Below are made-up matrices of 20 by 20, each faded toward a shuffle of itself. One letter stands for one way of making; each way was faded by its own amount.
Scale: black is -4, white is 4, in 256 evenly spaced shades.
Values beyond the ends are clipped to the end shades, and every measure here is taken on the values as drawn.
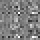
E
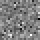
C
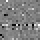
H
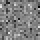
C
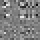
E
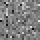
C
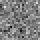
C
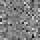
C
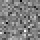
C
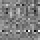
E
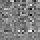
E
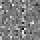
C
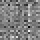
E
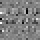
E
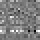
E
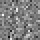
C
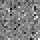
C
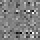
E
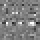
E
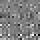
E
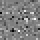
H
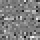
H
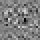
E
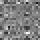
E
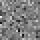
C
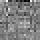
E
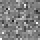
C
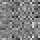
E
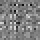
E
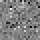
H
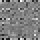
E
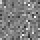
C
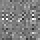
E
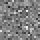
C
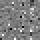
C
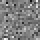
C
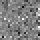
C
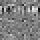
E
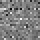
H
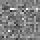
H
